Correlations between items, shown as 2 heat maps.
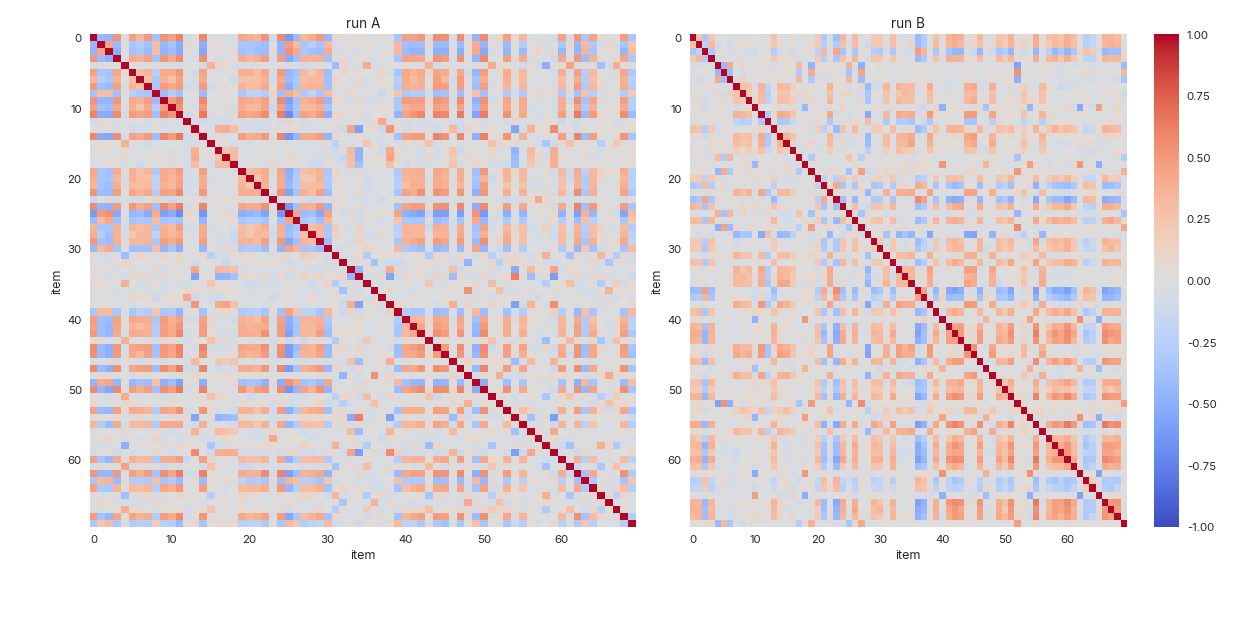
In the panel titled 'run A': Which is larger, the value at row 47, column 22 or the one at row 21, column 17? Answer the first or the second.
the first
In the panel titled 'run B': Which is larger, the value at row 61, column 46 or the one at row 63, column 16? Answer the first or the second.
the first
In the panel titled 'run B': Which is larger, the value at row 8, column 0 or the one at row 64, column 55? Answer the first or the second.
the first
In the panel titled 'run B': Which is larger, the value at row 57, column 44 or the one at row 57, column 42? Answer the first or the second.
the second
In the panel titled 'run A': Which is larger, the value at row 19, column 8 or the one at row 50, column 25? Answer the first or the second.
the first
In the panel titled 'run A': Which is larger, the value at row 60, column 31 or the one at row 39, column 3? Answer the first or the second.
the first
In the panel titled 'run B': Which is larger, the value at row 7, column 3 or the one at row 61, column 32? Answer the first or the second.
the second
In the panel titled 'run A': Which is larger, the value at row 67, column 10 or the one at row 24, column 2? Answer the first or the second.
the first
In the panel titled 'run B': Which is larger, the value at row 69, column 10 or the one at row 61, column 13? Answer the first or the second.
the second
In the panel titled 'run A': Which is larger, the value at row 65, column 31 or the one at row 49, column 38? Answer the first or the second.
the first
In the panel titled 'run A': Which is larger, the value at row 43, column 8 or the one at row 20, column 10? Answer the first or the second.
the second
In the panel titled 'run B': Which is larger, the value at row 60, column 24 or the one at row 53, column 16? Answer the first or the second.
the first
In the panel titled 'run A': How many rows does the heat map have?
70
